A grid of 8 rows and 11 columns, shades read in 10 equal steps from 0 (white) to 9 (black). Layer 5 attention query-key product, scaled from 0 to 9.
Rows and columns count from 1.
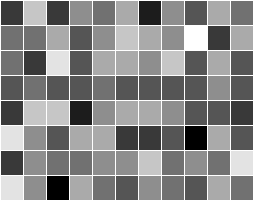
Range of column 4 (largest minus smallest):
5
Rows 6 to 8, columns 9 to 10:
9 3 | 4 5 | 6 3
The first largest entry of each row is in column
7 10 2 1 4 9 1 3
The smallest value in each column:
1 2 1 3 3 2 2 2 0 3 1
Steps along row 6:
up up down same up same down up down up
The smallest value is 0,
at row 2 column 9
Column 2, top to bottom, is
2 5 7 5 2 4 4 4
